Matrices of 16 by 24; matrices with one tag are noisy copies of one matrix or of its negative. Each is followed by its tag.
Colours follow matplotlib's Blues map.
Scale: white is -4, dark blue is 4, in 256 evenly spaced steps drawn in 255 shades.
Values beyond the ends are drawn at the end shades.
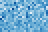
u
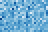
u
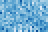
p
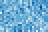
p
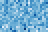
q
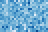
q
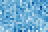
p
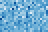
u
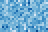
q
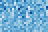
u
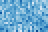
p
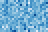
q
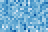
q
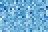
u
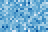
q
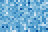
q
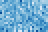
p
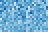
u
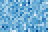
q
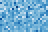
u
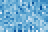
p
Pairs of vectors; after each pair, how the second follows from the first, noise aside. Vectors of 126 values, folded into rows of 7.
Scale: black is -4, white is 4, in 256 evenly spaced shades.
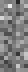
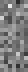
sign-scrambled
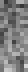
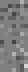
partly zeroed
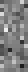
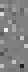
partly zeroed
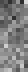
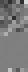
partly zeroed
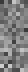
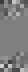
partly zeroed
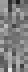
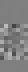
partly zeroed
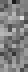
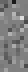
partly zeroed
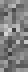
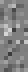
partly zeroed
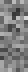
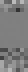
partly zeroed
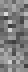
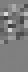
partly zeroed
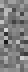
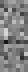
sign-scrambled
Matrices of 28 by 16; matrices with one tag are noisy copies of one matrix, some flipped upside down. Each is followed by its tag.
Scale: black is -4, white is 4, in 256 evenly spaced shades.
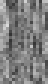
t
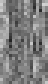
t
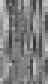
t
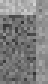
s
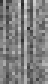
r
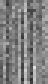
r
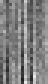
r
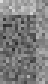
s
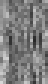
t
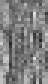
t
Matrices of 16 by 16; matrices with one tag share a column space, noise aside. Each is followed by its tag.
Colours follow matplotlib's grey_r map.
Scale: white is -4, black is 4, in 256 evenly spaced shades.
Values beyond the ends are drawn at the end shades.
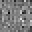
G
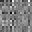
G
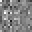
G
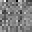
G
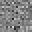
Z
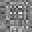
Z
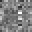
G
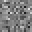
Z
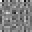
G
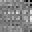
G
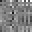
G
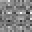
G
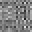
Z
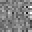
Z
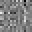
G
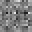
G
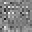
Z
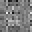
G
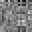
G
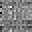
Z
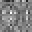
G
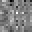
G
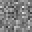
Z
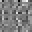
G
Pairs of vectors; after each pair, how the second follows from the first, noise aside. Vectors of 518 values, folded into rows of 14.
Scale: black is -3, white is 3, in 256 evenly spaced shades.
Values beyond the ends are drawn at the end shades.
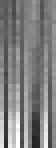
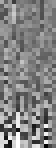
sign-scrambled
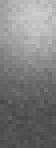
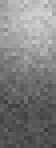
copied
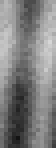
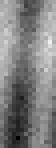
copied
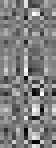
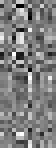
reversed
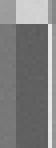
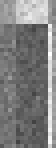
copied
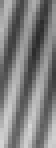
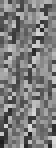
sign-scrambled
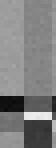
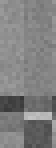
shrunk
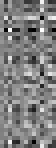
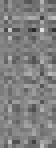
shrunk
